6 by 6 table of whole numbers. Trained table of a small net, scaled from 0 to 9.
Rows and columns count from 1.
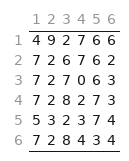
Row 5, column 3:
2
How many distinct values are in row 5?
5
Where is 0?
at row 3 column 4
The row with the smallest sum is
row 5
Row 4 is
7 2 8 2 7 3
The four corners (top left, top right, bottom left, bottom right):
4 6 7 4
